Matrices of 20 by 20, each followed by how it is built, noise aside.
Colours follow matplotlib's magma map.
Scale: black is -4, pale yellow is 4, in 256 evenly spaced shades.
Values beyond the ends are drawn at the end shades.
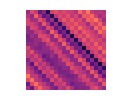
Toeplitz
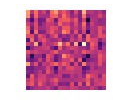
low rank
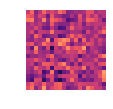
low rank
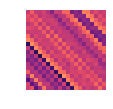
Toeplitz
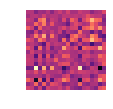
low rank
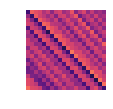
Toeplitz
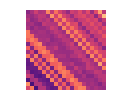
Toeplitz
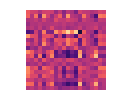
low rank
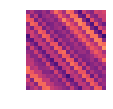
Toeplitz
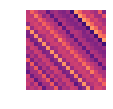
Toeplitz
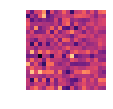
low rank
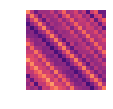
Toeplitz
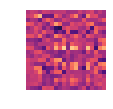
low rank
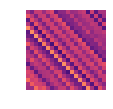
Toeplitz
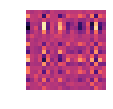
low rank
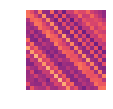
Toeplitz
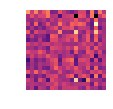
low rank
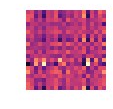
low rank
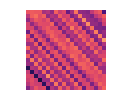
Toeplitz
